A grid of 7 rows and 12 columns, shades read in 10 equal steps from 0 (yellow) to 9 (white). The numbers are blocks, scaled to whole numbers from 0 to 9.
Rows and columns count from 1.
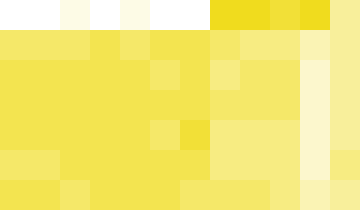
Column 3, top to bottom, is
8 3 2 2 2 2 3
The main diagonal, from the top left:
9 3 2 2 2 2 3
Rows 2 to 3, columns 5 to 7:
3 2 2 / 2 3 2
